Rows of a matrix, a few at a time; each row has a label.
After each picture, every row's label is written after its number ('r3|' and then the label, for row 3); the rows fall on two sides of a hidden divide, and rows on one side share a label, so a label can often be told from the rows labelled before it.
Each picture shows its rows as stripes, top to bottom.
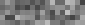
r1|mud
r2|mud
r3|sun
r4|sun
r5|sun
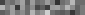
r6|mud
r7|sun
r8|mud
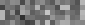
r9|sun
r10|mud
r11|sun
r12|sun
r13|mud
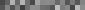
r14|mud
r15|sun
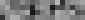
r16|sun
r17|sun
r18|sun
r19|mud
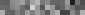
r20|mud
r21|mud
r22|sun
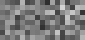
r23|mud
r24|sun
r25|mud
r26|sun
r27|mud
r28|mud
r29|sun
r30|sun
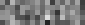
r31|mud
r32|mud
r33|mud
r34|mud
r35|mud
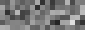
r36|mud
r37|sun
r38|sun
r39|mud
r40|mud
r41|sun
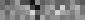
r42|mud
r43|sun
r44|sun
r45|sun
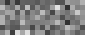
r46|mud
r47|sun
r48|sun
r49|sun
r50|sun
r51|mud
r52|sun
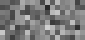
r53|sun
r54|mud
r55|sun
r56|sun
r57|mud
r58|mud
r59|sun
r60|sun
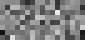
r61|mud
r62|mud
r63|sun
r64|sun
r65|mud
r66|sun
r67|mud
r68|mud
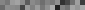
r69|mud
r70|mud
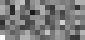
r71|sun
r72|sun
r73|sun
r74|mud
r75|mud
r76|mud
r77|sun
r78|sun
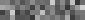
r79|mud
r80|sun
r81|mud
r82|mud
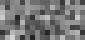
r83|mud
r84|sun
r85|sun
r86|sun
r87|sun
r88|mud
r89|mud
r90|mud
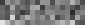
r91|mud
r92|mud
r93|mud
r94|mud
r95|sun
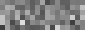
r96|sun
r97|sun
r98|sun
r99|sun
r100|sun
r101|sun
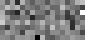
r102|sun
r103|mud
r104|sun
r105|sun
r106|sun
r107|mud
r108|mud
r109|sun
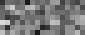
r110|mud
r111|mud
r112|mud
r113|sun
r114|sun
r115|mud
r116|sun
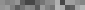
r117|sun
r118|sun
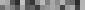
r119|sun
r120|sun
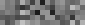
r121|sun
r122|mud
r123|sun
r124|mud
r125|sun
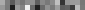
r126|sun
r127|sun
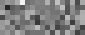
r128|sun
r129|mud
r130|sun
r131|sun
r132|sun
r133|mud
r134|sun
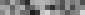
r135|mud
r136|sun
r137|sun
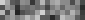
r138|sun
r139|mud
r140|mud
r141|mud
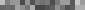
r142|sun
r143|sun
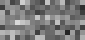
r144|sun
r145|mud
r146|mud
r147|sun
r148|sun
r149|mud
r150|sun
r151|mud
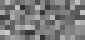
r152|sun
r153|mud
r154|sun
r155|mud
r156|sun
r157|sun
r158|sun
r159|mud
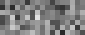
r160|mud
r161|mud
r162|sun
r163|mud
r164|mud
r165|mud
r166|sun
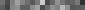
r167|mud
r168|mud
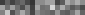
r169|mud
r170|mud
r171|sun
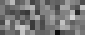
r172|mud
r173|sun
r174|mud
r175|mud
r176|mud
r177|sun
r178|mud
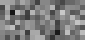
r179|sun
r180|mud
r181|sun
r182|mud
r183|sun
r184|mud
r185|mud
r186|mud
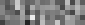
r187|mud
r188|sun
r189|sun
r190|mud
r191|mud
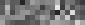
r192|mud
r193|sun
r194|mud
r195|sun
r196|sun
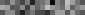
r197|mud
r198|sun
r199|mud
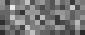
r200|sun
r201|mud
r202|mud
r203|mud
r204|mud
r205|sun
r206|mud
